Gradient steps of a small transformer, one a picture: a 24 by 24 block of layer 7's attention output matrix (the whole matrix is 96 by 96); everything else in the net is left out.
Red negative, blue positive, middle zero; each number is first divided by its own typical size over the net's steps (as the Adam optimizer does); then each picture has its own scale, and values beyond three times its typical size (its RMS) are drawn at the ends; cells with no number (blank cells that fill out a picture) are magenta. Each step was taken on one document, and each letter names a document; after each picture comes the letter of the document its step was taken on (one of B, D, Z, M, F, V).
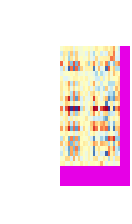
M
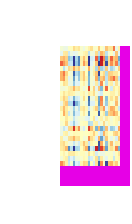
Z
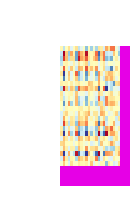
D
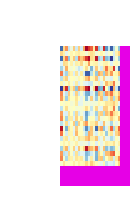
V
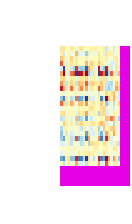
D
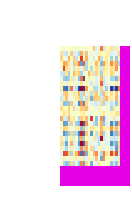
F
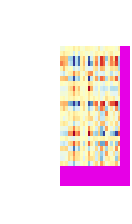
Z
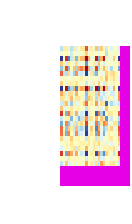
V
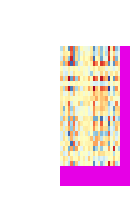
M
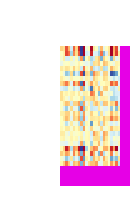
F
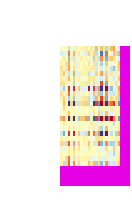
Z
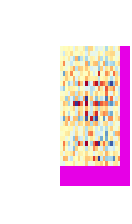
D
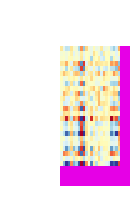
F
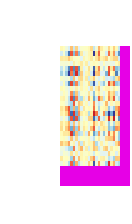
M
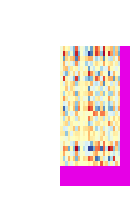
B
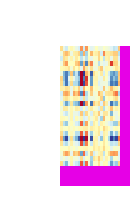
F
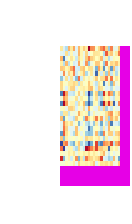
B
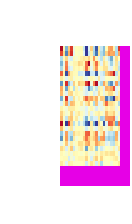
V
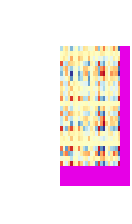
V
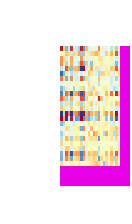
F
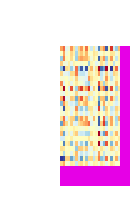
D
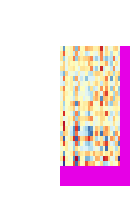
B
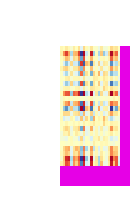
F
